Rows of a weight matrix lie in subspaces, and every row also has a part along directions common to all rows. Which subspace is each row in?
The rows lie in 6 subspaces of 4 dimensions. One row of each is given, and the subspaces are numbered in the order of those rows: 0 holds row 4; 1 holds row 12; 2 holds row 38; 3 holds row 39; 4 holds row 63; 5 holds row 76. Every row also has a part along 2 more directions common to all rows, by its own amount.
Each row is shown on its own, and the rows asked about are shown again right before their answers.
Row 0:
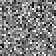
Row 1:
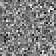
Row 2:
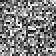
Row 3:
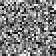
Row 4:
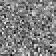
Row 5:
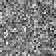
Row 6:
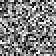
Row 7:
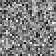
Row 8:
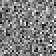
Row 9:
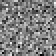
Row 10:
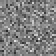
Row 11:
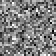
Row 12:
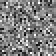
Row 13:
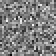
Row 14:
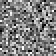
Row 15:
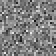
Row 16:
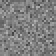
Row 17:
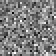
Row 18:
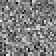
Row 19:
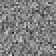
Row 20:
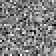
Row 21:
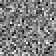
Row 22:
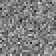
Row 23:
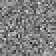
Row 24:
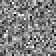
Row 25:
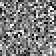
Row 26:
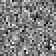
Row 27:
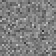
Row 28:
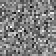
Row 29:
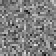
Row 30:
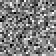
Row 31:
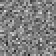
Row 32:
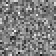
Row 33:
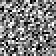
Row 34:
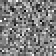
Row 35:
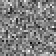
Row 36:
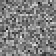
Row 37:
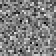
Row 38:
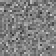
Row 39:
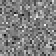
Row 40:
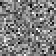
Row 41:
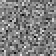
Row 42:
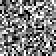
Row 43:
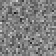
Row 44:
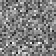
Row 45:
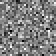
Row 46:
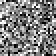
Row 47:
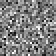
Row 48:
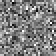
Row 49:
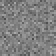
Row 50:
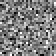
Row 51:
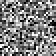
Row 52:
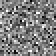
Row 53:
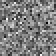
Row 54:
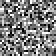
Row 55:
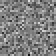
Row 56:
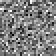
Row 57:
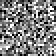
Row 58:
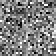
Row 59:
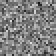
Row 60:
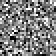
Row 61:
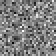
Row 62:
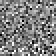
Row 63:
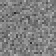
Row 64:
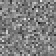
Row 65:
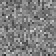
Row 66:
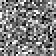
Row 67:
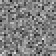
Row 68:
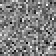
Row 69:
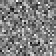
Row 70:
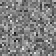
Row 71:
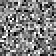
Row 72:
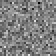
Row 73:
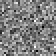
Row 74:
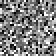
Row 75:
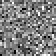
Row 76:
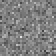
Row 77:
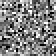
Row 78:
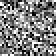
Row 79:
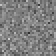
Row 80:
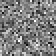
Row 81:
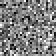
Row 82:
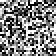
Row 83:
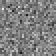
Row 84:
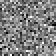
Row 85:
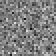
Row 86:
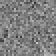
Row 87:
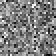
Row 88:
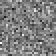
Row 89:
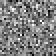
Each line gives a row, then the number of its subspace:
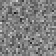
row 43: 4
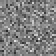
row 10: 5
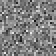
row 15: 1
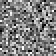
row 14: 1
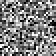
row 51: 2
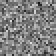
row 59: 2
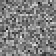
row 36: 2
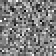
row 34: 1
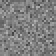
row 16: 4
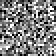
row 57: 0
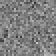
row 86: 5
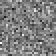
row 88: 1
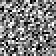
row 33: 2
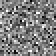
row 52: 5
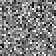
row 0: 3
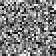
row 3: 0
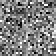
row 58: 2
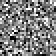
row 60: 4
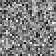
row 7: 0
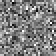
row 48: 3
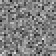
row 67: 3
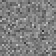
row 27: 5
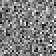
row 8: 5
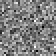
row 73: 1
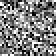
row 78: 0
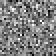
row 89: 1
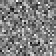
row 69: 1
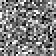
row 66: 5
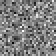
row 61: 3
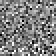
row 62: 0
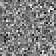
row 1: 0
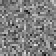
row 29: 3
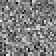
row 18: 1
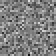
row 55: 0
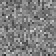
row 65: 1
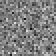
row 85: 5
